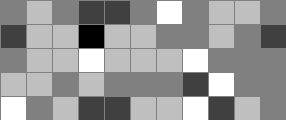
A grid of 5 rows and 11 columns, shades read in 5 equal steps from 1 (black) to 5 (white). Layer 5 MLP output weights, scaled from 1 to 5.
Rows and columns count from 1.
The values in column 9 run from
2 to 5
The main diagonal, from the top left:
3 4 4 4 2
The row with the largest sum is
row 3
